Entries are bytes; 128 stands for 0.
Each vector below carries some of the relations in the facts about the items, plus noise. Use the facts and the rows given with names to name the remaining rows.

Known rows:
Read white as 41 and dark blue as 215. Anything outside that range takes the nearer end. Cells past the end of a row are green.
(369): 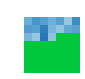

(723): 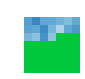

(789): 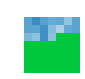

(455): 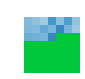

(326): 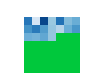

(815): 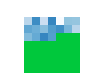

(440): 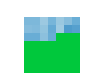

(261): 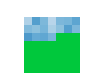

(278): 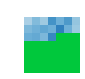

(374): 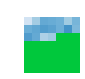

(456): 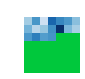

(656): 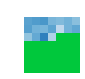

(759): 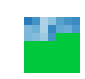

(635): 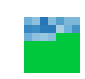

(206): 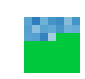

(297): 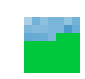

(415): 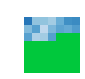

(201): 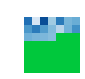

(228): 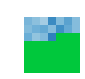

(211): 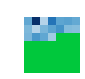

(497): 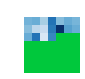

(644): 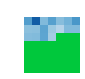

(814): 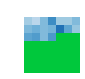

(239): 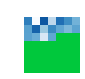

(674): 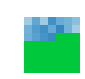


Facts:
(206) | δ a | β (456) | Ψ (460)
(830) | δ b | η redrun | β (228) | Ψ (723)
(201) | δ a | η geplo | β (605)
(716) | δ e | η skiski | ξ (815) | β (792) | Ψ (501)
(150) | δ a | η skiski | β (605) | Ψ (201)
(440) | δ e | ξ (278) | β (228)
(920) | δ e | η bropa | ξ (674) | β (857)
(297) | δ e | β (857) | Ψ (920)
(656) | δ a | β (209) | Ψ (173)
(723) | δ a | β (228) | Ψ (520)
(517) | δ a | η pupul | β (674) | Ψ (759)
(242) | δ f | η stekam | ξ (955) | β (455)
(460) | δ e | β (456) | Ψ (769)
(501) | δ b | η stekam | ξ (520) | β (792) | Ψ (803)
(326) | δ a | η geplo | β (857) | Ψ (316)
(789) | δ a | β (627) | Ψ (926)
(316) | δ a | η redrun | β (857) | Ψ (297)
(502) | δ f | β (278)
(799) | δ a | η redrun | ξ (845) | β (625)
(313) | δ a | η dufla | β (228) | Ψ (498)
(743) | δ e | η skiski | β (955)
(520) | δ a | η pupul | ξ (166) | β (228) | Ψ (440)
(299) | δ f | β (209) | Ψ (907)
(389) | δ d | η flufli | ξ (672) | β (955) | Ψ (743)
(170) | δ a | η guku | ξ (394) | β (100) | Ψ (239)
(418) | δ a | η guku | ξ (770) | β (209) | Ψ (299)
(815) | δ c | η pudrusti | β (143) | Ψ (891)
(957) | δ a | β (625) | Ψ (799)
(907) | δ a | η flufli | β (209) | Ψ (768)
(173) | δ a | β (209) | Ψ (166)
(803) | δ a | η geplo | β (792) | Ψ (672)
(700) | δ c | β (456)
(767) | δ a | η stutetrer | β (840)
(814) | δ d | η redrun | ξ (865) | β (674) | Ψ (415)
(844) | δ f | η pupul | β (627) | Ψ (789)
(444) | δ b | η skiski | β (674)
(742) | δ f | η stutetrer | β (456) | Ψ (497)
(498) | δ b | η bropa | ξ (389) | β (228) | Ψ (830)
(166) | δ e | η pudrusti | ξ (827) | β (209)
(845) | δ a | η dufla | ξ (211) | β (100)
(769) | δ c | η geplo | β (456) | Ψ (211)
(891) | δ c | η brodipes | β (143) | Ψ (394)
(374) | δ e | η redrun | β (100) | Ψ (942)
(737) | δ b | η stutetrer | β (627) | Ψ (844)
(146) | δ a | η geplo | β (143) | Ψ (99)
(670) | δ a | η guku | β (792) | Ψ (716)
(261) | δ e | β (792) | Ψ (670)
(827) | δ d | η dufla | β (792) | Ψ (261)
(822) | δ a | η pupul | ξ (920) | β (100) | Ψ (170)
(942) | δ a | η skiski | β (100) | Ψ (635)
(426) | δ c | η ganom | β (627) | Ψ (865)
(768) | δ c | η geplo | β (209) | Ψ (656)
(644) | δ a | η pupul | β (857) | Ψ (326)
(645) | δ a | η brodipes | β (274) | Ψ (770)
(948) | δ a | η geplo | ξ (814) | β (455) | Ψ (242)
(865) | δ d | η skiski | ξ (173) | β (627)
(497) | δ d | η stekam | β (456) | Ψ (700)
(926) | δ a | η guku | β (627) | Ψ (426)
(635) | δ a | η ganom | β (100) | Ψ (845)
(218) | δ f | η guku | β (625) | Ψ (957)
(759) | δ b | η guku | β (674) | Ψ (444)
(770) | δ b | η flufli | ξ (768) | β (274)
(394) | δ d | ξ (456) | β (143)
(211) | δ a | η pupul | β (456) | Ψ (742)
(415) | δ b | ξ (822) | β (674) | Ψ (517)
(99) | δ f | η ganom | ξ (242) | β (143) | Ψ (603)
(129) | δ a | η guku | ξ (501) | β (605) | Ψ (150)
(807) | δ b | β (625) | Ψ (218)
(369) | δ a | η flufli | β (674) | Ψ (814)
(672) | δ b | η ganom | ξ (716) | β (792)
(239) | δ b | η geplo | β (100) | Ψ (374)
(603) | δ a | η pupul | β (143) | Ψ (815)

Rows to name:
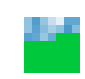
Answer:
(716)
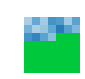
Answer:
(460)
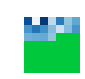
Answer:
(948)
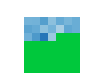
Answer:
(299)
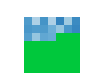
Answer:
(99)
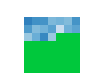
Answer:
(418)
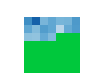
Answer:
(926)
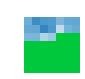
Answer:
(942)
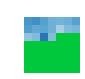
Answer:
(645)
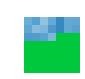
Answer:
(742)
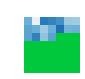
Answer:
(769)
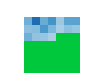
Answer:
(822)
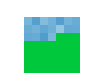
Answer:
(502)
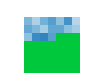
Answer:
(209)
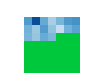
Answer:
(670)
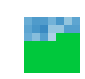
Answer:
(316)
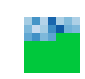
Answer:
(700)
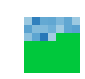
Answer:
(173)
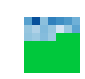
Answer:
(520)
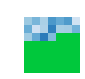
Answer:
(166)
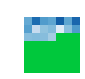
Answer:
(129)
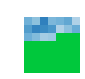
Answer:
(845)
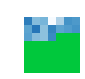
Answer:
(672)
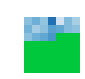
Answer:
(891)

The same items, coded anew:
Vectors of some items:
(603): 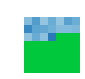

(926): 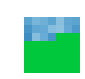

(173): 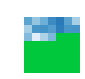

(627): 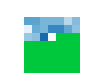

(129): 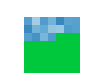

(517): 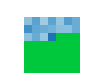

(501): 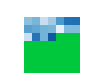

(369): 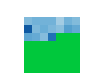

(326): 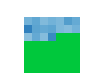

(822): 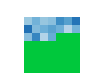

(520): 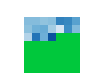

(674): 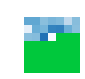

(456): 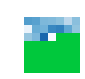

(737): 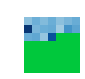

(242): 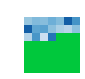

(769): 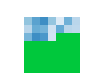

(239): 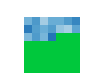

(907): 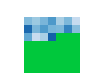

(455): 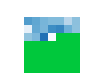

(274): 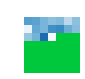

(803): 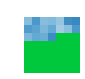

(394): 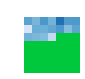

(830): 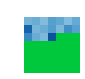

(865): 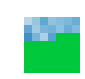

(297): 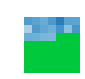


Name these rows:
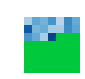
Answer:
(742)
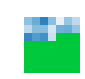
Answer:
(426)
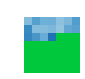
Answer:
(374)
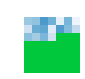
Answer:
(768)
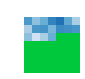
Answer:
(656)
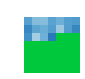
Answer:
(759)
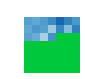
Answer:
(502)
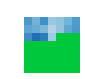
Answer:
(827)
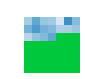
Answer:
(497)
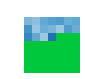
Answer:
(799)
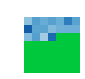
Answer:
(844)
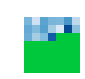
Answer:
(166)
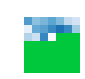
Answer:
(209)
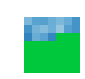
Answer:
(635)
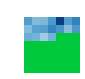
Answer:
(415)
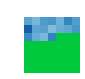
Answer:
(218)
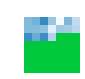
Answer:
(815)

